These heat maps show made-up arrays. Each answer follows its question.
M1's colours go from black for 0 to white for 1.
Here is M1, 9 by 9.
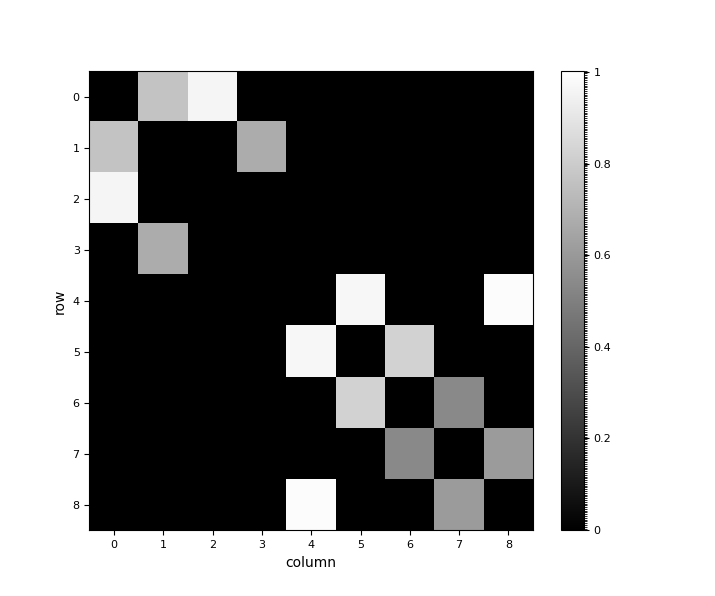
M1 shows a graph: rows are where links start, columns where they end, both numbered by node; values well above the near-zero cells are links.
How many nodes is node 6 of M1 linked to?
2
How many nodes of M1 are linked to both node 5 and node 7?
1
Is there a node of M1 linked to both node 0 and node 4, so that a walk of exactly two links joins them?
no
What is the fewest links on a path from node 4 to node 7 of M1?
2
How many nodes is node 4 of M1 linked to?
2
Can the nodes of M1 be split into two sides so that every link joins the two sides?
no
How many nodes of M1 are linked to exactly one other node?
2
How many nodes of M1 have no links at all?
0
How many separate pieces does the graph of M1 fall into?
2
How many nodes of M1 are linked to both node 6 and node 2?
0
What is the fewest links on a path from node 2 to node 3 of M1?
3
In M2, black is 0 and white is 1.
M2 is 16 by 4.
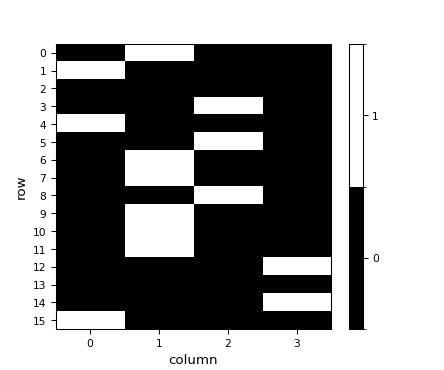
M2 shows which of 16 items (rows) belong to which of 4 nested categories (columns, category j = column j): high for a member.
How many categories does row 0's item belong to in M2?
1
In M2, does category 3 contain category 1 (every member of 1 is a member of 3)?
no
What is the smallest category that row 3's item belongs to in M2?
2
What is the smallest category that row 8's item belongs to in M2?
2
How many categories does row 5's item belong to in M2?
1
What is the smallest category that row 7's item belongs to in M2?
1
